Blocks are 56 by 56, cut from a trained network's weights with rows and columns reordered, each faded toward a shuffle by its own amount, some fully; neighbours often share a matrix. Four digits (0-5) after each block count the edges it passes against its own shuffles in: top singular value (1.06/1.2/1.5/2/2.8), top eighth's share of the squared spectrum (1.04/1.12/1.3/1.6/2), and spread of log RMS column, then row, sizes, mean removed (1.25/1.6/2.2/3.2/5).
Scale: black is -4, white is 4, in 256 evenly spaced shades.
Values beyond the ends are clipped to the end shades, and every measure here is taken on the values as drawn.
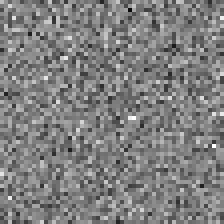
2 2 0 0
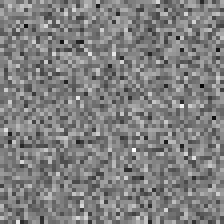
0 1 0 0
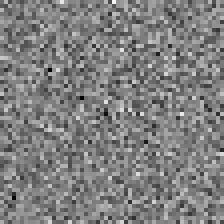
2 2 1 0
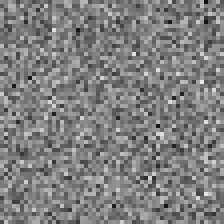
3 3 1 0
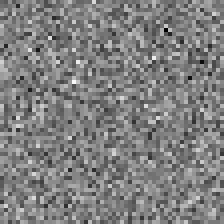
0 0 0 0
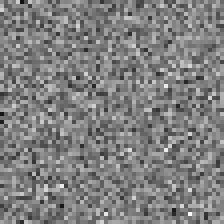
0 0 0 0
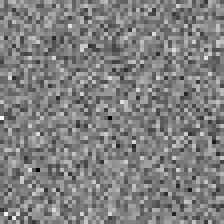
2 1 0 0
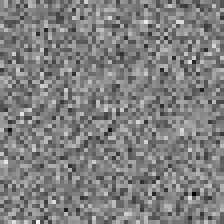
0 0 0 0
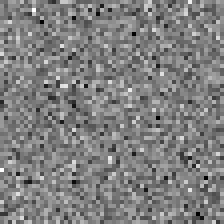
1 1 0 0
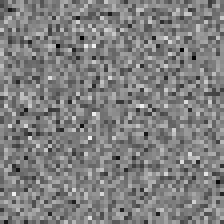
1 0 0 0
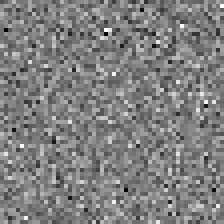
1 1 0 0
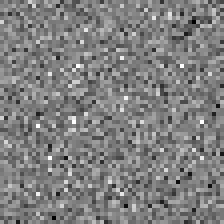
0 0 0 0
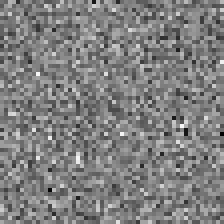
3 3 1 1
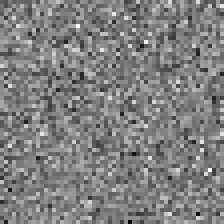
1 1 0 0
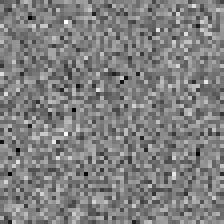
0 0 0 0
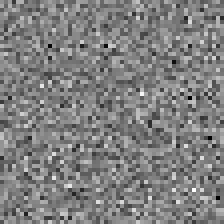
3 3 1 1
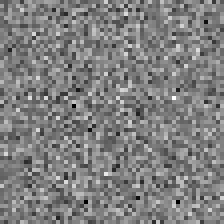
2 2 1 0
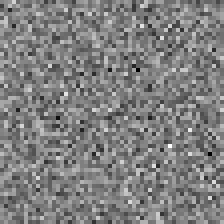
1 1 0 0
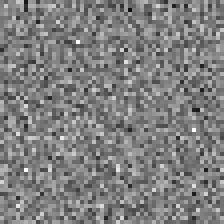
3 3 0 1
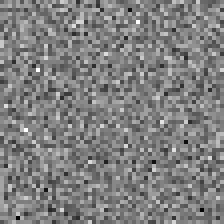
0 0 0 0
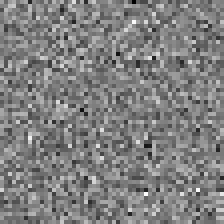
3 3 1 1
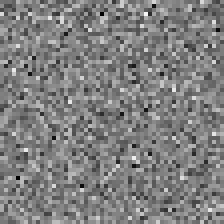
1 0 0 0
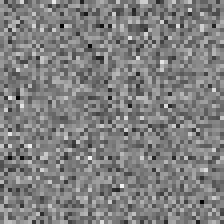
3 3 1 2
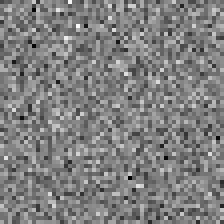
1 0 0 0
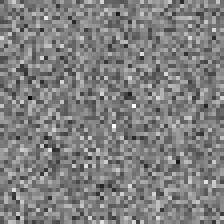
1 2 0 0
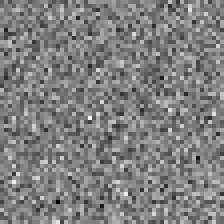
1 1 0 0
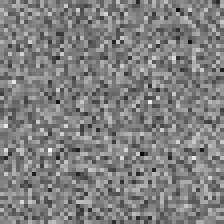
2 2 0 0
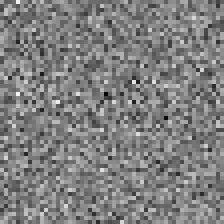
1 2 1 0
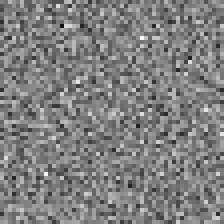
2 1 0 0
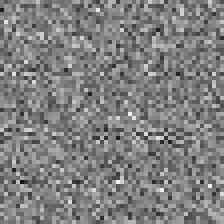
3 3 0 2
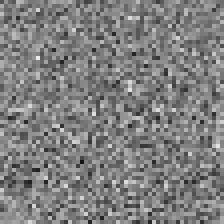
3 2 0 1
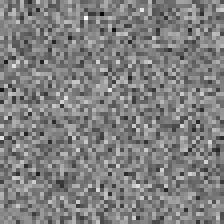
2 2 0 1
